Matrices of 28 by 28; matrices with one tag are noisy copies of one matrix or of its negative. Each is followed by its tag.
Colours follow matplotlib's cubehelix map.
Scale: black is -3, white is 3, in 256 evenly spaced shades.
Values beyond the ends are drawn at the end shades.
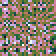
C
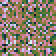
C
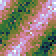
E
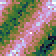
E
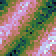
E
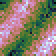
E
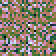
C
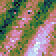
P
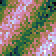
E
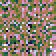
C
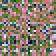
C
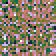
C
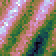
P
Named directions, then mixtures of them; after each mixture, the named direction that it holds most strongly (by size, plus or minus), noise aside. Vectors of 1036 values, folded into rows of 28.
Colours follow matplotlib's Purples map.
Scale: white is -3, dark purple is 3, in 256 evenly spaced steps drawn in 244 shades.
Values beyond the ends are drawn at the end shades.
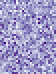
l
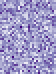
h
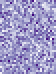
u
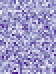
l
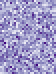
l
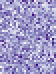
u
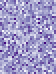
l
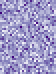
h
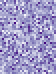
l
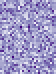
h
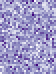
u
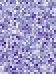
l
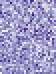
u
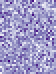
u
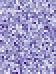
h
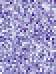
u
